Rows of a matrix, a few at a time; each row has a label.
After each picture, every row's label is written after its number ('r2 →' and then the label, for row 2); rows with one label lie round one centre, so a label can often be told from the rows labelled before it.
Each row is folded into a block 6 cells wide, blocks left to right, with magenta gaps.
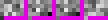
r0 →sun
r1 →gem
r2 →gem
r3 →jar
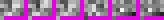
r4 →jar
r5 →jar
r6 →jar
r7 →sun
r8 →gem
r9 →gem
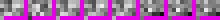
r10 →jar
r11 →sun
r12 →jar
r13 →jar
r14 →jar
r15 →gem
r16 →gem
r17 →gem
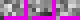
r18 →sun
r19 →gem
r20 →jar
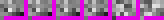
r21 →gem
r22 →gem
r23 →gem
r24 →gem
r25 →sun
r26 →jar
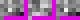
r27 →gem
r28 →jar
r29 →gem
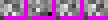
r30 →sun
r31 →gem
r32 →sun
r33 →sun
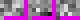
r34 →jar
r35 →gem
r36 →sun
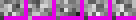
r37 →sun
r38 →jar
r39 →gem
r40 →sun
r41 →sun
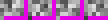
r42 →jar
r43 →sun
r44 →jar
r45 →sun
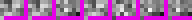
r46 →jar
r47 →jar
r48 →gem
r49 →jar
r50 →sun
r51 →gem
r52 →gem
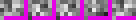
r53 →jar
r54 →sun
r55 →sun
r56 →gem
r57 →jar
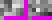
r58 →jar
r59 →gem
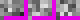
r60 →gem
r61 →jar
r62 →sun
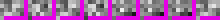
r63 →jar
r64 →sun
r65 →jar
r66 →sun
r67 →gem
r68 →gem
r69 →gem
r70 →jar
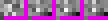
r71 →sun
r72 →gem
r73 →gem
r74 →gem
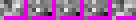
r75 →jar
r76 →gem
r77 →gem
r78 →gem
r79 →jar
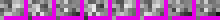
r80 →jar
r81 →sun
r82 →gem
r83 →sun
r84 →jar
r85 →jar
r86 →gem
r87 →gem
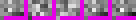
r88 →gem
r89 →sun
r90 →jar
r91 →gem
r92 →gem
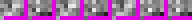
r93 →jar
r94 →gem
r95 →jar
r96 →gem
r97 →jar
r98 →gem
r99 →gem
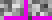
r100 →jar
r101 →sun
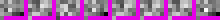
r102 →gem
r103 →jar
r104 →sun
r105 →gem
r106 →jar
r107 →jar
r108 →jar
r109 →gem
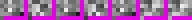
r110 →gem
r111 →sun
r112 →gem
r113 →sun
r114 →gem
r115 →jar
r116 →jar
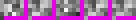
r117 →sun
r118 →jar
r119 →gem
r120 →jar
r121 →jar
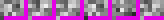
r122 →sun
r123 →jar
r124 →jar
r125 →sun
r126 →gem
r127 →jar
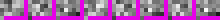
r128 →jar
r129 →sun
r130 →gem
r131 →jar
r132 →sun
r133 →gem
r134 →sun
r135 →gem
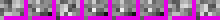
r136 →jar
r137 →gem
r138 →sun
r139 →gem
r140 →gem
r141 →gem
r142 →jar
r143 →sun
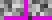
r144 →jar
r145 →sun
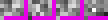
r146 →jar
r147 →sun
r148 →jar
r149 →gem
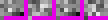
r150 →gem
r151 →jar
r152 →gem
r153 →sun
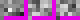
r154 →gem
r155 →jar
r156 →sun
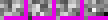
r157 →jar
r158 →sun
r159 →jar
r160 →gem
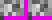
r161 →sun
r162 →sun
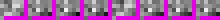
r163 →jar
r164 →gem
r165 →gem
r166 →gem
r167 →jar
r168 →gem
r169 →gem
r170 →gem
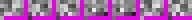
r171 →jar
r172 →sun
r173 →sun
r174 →gem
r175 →gem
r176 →jar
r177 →sun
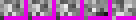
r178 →sun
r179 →sun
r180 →sun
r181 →gem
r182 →jar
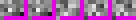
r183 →gem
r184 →gem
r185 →jar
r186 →sun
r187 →sun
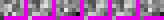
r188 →sun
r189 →jar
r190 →gem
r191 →jar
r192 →jar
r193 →gem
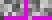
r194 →sun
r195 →jar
